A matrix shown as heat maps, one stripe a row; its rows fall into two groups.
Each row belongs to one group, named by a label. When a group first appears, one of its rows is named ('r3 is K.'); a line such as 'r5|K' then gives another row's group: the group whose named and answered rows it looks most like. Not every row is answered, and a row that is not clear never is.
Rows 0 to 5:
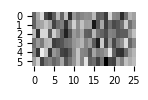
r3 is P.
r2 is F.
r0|F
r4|F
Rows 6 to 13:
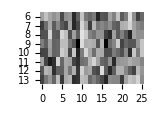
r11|P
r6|P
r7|P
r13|P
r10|F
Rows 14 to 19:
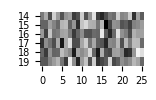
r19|P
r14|P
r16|F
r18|F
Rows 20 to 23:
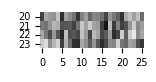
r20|P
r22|P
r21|P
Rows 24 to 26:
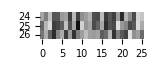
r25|F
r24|F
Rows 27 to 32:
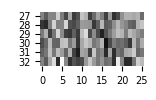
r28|F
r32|F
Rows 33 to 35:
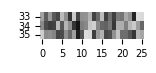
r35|F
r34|P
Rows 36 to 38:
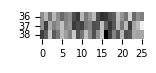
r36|P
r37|F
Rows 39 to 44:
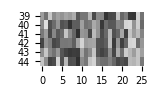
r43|P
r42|P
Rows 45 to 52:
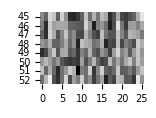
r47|F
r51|F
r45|F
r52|F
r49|F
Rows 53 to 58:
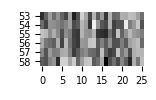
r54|P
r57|F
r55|P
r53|P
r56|P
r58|F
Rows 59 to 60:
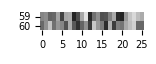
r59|P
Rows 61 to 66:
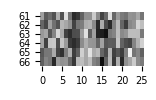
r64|F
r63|P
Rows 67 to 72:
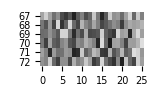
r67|P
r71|P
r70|F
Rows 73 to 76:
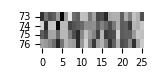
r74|F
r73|P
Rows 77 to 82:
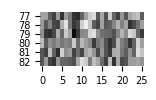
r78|F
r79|P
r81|F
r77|P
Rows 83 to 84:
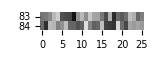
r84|F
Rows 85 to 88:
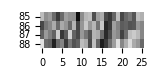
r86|F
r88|P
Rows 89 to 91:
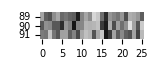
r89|P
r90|P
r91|F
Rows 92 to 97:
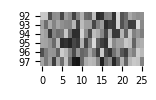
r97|P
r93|F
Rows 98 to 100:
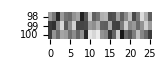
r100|P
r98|P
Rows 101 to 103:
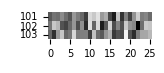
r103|F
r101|P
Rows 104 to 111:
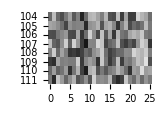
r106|P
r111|F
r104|P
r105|F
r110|P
